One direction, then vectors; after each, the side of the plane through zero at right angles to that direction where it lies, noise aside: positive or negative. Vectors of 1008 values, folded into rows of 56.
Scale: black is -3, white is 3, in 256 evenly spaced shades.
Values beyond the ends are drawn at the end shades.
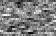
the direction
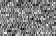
positive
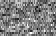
negative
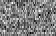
positive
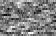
negative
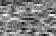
positive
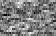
negative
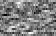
negative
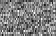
positive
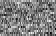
negative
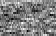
negative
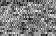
positive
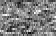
positive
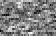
negative
